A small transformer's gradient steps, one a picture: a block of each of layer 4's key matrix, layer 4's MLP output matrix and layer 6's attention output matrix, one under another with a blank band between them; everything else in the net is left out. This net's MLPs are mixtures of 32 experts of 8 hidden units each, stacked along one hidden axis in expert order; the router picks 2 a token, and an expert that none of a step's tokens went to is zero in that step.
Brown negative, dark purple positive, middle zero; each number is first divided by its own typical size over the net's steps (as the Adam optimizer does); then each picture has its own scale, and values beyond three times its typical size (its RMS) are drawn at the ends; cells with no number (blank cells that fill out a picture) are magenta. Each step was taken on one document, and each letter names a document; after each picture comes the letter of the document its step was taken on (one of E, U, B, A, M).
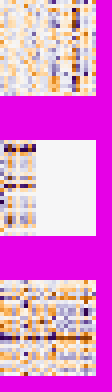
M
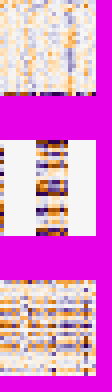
M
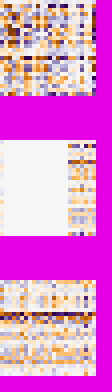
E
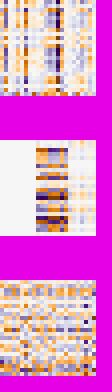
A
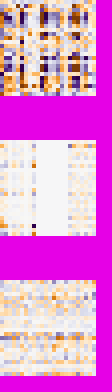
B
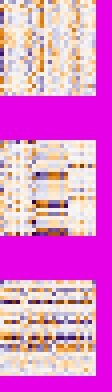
M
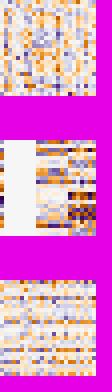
A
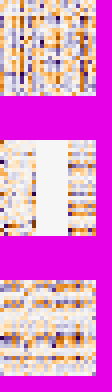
B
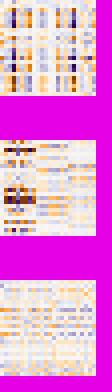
M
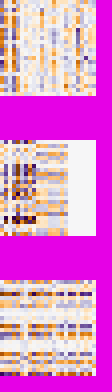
M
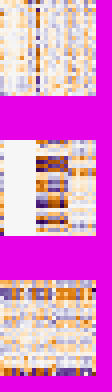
A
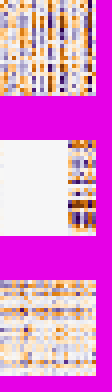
E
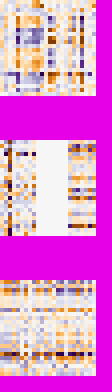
E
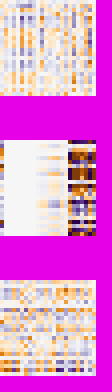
E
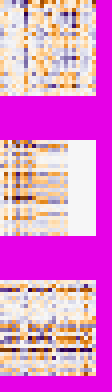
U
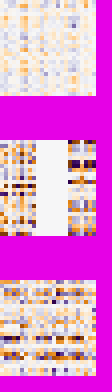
B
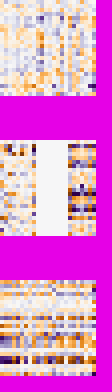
B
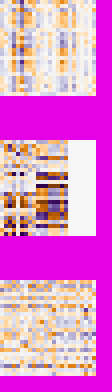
U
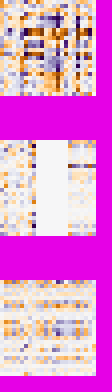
B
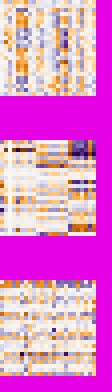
E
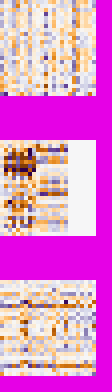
U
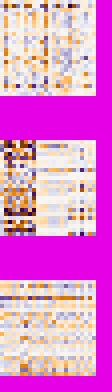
U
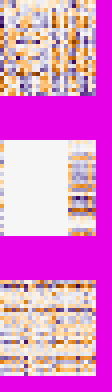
A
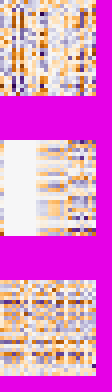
E
